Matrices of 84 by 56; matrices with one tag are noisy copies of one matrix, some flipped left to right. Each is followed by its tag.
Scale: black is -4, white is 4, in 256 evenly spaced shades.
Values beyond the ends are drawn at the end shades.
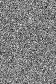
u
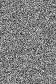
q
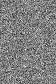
q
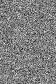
q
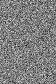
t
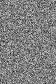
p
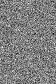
q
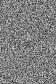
t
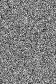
u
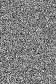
q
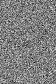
t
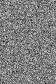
p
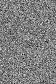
t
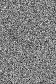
t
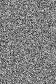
p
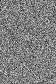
t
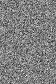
p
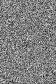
t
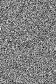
t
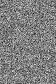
q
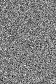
t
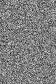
p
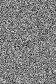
t
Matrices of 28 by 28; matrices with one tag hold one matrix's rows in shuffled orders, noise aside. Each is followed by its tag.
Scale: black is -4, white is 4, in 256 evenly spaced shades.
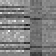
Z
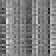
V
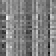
V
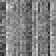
V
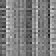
V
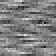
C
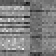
Z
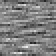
C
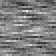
C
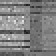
Z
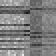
Z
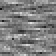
C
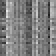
V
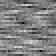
C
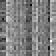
V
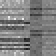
Z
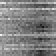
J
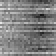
J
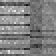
Z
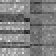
Z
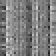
V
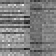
Z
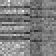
Z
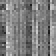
V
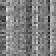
V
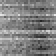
J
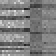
Z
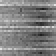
J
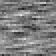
C
